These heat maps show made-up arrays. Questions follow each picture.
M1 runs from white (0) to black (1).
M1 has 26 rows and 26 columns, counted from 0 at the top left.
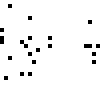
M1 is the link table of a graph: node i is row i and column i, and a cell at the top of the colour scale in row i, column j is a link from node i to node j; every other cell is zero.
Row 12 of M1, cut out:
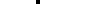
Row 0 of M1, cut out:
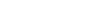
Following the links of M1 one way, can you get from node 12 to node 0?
yes
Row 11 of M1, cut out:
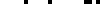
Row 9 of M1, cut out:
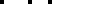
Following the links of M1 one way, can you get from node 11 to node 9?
yes
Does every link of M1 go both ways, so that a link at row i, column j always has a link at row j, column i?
no
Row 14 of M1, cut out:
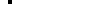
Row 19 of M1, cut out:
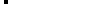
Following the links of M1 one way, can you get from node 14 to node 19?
no
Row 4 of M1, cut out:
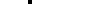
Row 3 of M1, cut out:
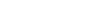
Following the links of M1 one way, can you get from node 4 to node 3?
no
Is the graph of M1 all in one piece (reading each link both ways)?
no
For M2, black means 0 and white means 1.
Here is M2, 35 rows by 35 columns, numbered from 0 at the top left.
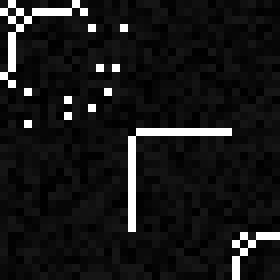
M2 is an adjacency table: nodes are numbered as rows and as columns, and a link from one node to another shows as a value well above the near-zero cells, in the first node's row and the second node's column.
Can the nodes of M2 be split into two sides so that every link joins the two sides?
yes
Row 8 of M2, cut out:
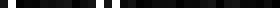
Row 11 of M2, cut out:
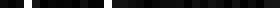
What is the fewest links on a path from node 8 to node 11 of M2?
4
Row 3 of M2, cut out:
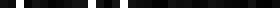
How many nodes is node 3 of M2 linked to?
3
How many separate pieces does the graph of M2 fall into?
3
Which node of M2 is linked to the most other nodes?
node 16
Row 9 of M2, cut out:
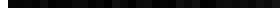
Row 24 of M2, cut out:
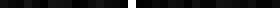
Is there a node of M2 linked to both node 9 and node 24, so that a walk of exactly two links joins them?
no
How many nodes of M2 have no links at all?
0
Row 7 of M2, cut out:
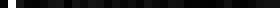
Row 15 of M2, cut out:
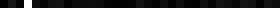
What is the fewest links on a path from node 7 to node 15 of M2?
4
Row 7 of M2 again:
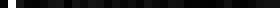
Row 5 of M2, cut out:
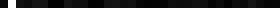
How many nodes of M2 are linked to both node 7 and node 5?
1
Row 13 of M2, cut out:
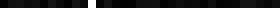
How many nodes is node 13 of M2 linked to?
1
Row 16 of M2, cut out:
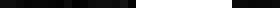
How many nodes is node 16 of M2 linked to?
12
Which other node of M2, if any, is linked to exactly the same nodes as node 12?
node 14
